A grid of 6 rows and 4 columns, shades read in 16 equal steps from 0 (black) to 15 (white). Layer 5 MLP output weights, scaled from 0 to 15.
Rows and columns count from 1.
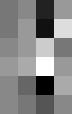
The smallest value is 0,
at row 5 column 3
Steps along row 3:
up up down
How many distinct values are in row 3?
4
